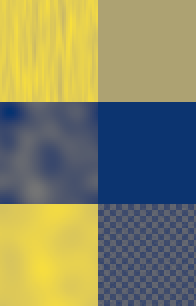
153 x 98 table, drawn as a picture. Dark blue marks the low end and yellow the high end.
The table splits into 3 rows of 2 panels. Panel 1,1: very high, streaked downward, faint in contrast. Panel 1,2: high, flat. Panel 2,1: low, smooth. Panel 2,2: very low, flat. Panel 3,1: very high, smooth, faint in contrast. Panel 3,2: low, checkered.
